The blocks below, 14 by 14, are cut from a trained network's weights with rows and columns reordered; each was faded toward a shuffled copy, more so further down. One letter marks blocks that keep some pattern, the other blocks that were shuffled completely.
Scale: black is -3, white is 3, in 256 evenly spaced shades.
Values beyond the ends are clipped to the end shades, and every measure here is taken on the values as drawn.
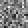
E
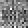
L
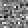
E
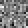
L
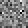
L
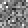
E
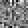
L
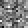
L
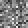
L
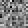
L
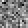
E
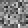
L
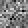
E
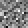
E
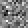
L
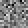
E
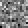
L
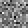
E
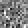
L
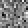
E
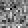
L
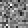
E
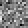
E
